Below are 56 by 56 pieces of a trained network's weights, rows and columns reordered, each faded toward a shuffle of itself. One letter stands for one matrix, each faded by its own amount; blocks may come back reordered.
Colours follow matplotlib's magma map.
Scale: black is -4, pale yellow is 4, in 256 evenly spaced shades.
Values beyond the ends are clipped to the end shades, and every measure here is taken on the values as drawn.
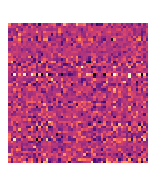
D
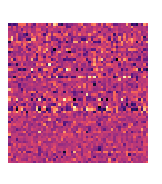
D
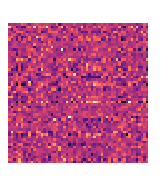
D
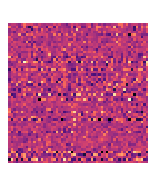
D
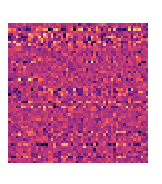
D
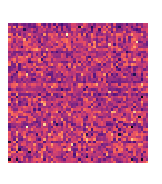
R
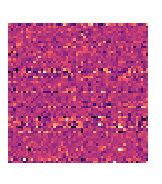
D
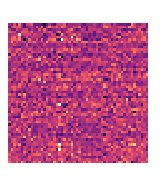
R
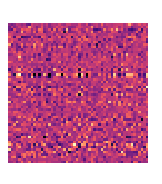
D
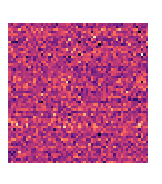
R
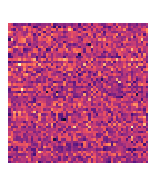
R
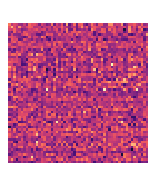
R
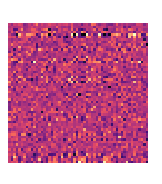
D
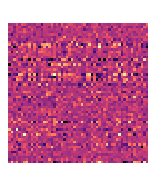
D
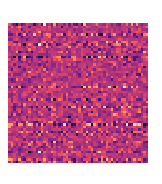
D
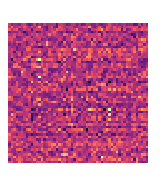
R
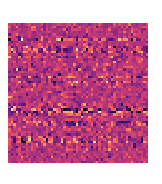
D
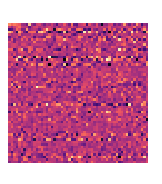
D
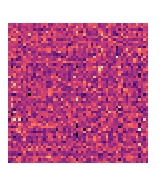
R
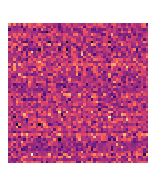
R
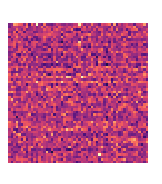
R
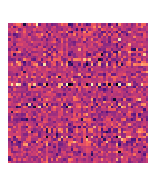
D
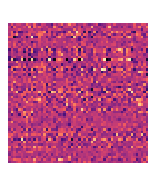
D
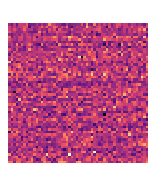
R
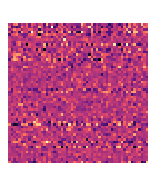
D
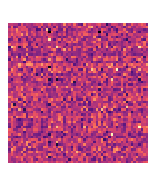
R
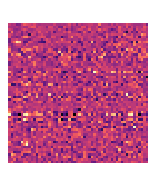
D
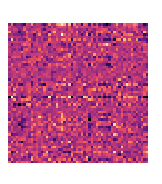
D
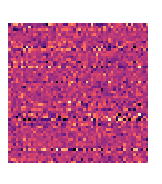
D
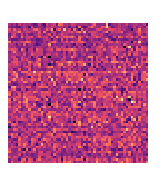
R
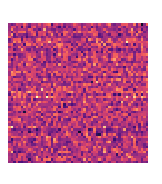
R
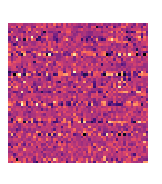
D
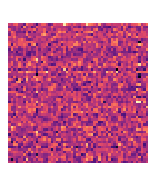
R
